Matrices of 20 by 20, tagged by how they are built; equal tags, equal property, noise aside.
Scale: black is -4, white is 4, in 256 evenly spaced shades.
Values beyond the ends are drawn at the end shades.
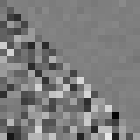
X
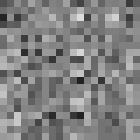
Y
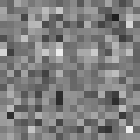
Y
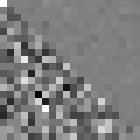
X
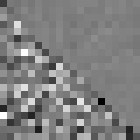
X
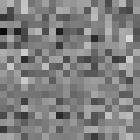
Y
